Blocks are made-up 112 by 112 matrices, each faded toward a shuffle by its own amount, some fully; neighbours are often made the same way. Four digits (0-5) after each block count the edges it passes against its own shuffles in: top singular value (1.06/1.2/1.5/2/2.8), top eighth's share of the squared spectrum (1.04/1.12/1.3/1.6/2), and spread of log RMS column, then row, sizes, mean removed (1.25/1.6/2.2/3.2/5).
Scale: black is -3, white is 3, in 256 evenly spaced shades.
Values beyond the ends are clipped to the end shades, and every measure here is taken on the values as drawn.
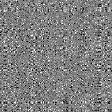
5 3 2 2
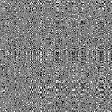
5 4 3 3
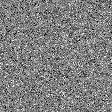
0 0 0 0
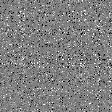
1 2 2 2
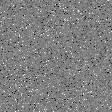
0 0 0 0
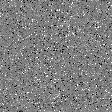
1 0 0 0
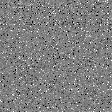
1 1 1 1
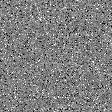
2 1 0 0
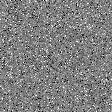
2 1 0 0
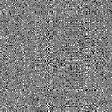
5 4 3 3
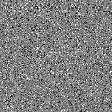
4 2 1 1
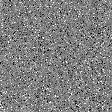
2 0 0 0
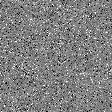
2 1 0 0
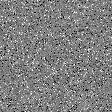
0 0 0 0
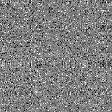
4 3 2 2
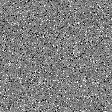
3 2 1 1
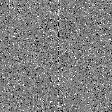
2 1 2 0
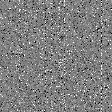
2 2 2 0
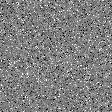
0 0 0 0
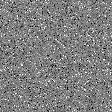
1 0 0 0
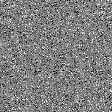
3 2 0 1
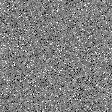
1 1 0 0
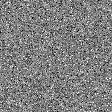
0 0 0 0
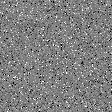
0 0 0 0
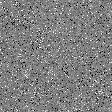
2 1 1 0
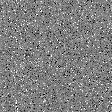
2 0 0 0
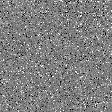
3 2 1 1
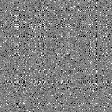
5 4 2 3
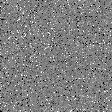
1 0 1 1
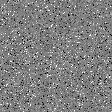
2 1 0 0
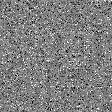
3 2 0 0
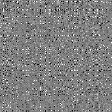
4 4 3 3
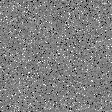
0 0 0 0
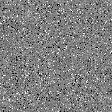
3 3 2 2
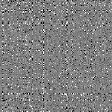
4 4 3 3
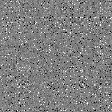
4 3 2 2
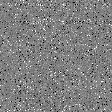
3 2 1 1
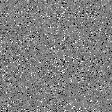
3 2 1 2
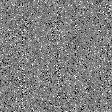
1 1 2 0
